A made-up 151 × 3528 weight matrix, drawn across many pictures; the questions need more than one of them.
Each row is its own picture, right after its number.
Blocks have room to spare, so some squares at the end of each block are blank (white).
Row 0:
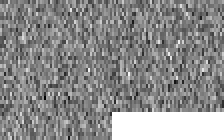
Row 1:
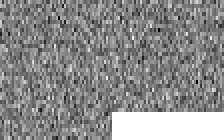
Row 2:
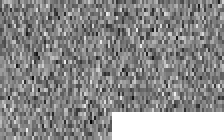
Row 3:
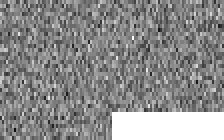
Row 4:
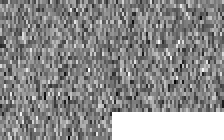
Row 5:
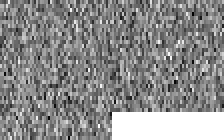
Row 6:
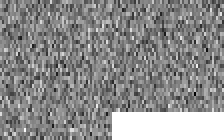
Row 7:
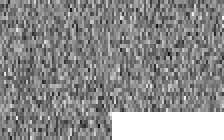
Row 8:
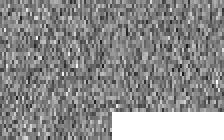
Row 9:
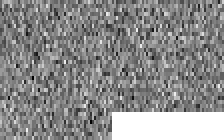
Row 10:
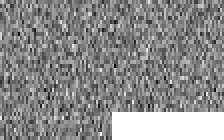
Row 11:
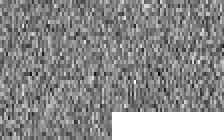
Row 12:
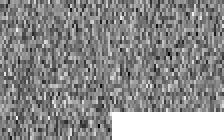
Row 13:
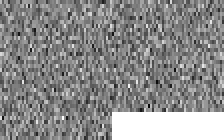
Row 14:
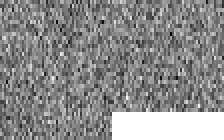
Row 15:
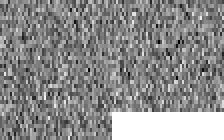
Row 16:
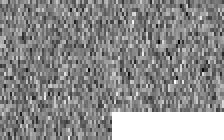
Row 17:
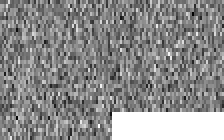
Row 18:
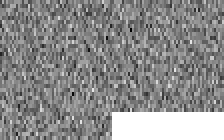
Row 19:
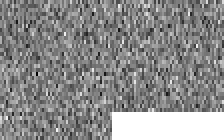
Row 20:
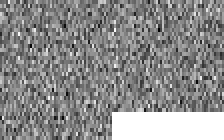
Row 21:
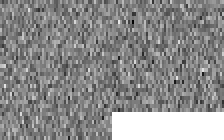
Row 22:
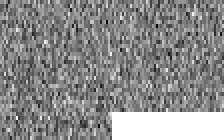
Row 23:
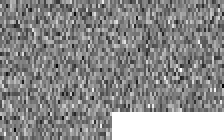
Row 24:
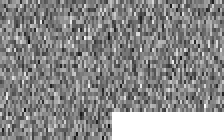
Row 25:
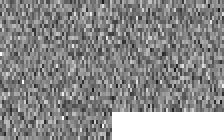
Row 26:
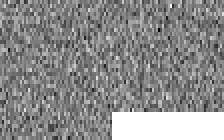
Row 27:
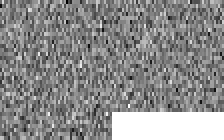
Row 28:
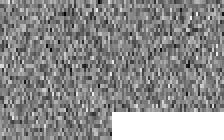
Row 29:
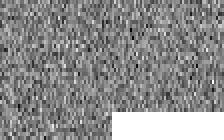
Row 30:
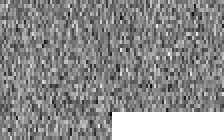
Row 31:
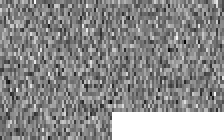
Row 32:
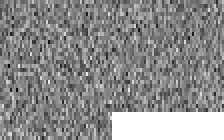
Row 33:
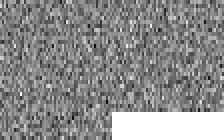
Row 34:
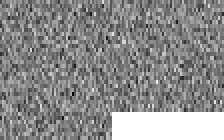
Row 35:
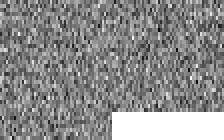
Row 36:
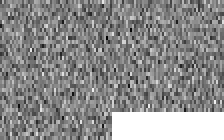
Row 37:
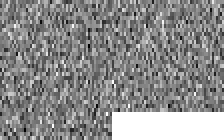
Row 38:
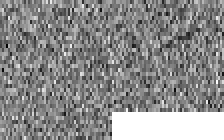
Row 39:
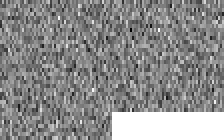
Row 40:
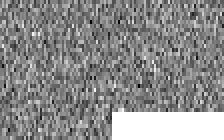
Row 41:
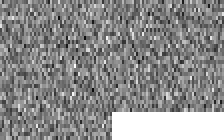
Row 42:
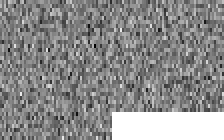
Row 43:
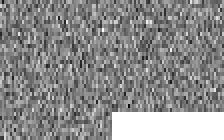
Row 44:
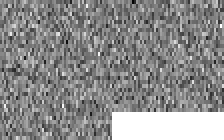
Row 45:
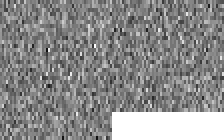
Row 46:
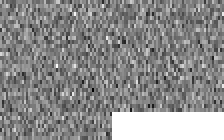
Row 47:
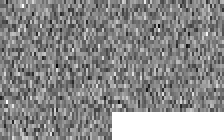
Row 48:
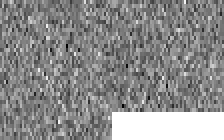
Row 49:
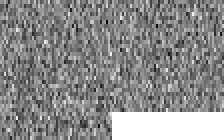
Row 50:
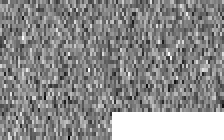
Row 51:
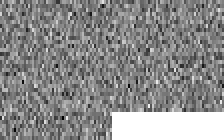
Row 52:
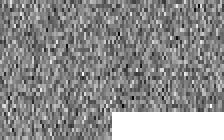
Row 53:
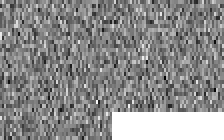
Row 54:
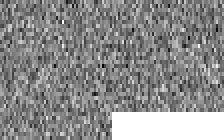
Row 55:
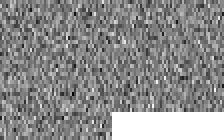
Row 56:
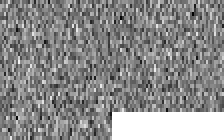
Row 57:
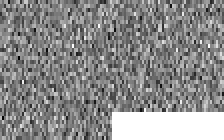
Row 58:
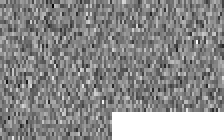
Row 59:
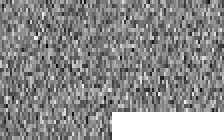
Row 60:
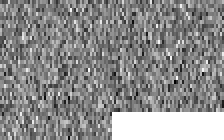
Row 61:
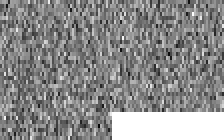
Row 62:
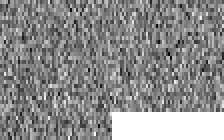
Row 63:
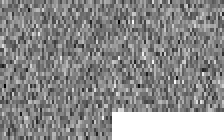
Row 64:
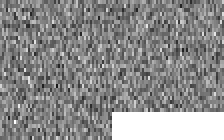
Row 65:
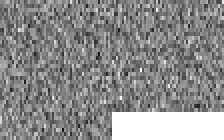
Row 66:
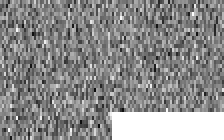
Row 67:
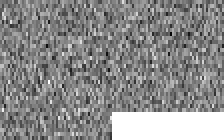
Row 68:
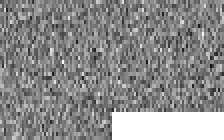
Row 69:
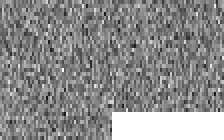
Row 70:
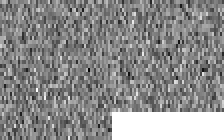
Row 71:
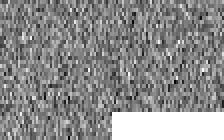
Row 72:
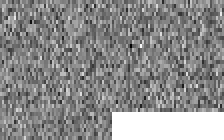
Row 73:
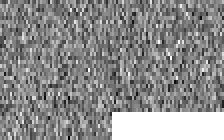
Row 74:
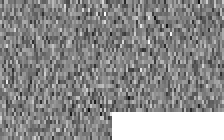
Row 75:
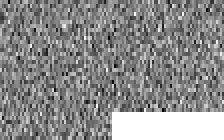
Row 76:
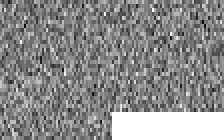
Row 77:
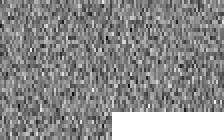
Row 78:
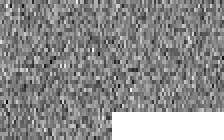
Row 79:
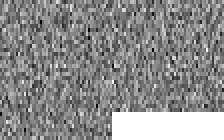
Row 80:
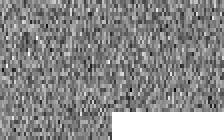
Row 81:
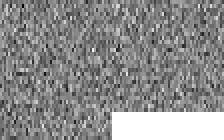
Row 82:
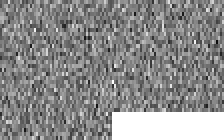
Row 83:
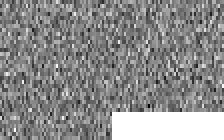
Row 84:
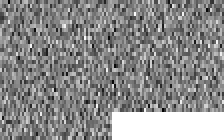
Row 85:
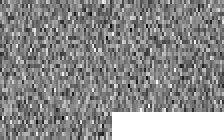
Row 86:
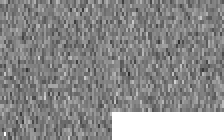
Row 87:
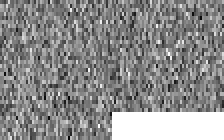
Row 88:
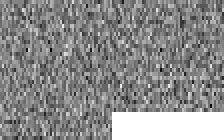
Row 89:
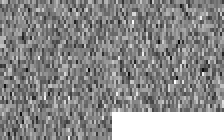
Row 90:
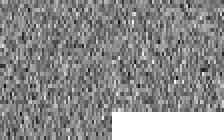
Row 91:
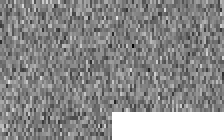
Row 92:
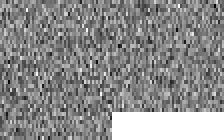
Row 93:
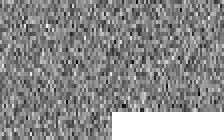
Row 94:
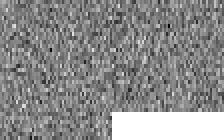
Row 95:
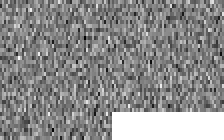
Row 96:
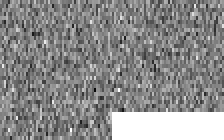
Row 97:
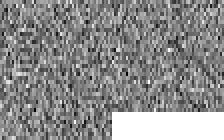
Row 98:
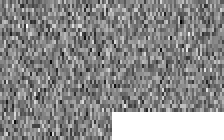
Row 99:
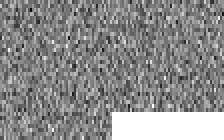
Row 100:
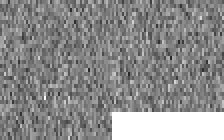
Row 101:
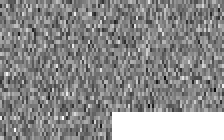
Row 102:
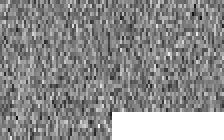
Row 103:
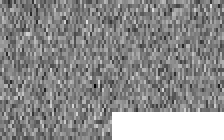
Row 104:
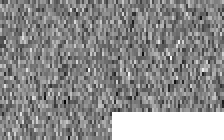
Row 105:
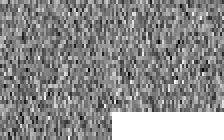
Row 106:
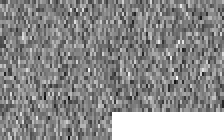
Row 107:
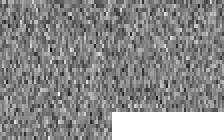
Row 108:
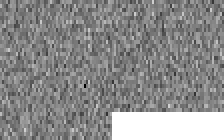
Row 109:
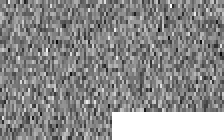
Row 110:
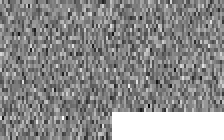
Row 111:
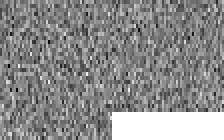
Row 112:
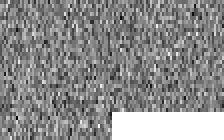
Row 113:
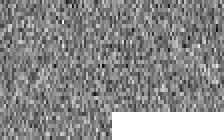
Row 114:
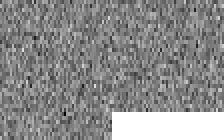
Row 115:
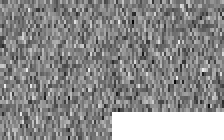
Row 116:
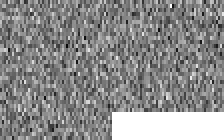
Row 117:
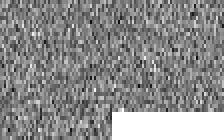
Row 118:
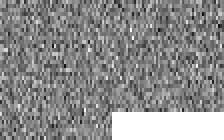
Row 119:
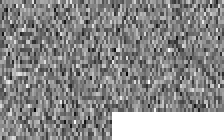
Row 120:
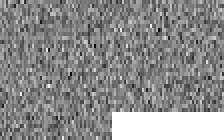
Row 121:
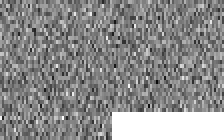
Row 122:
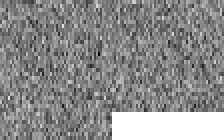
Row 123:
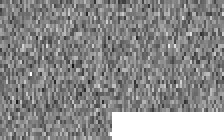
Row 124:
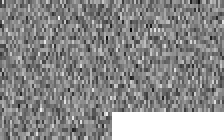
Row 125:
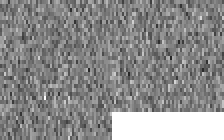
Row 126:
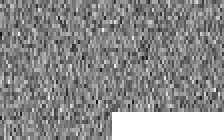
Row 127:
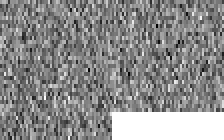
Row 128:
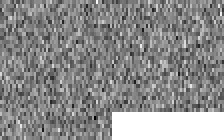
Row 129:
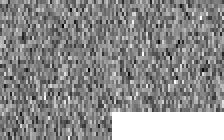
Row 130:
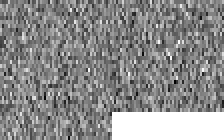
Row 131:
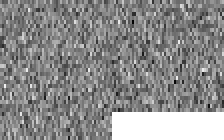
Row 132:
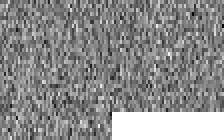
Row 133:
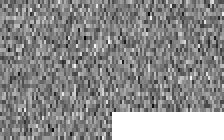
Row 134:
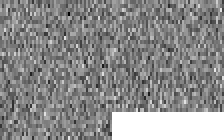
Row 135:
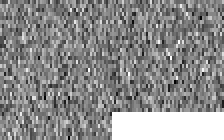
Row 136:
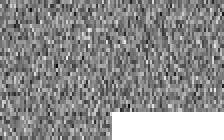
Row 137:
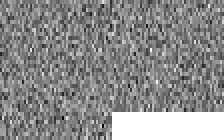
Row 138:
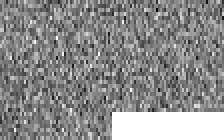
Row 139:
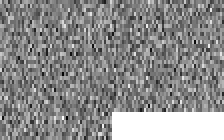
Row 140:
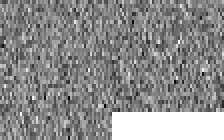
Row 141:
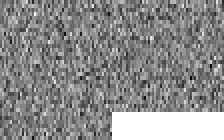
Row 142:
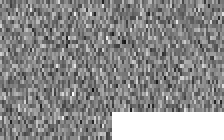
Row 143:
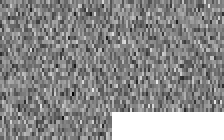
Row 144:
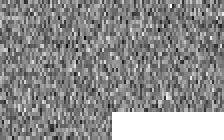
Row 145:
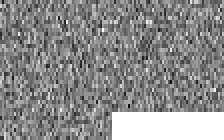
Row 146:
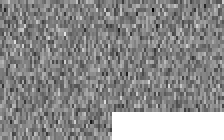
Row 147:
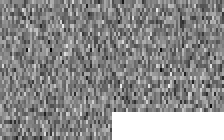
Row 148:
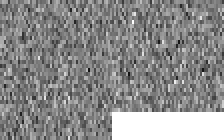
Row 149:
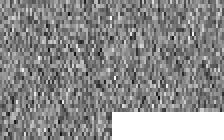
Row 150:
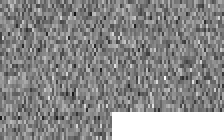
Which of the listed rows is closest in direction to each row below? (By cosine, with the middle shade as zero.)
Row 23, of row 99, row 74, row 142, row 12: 99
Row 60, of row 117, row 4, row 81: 4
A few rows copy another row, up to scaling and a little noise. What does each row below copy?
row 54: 113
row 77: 36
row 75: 84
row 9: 2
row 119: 97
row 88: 147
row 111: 32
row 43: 145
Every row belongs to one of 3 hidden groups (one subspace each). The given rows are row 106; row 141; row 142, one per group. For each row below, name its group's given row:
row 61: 106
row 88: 141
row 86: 106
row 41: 142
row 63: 106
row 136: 142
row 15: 106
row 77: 142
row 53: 142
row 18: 142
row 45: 142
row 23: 142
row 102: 106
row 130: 106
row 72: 141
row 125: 106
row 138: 141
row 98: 141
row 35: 142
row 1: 142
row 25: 142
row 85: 142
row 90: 106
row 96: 106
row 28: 141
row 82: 142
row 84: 142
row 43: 142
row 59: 141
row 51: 142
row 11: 141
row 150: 142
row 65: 141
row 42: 142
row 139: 142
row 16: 106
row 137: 142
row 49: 106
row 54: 141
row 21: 106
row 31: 141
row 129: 106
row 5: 106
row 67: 141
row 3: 142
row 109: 142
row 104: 106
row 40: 106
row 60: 106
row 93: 141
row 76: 141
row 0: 106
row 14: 141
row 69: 141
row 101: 142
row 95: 142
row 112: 106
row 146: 141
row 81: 141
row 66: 106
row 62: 106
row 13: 142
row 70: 106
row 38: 141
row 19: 141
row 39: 142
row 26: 142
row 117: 106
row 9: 141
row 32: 141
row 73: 106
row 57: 142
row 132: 106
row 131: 106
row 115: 106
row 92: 141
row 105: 106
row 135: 106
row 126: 142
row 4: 106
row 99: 142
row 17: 106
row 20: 142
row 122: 141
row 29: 142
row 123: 141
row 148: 106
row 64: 141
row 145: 142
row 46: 142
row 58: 141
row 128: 141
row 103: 141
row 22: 106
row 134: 141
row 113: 141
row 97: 141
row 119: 141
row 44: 141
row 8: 141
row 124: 142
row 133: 142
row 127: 106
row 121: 142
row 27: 142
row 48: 141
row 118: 142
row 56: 106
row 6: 142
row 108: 142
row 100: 106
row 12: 106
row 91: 141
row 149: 141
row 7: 106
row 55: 142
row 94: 141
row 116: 142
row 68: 141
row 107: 141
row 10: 142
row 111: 141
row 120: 142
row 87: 106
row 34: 142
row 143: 142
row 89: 106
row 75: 142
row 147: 141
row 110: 142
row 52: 141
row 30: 106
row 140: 106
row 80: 141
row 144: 142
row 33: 142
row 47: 141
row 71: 106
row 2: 141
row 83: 142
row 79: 142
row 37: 142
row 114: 141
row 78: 141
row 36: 142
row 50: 106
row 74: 141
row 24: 142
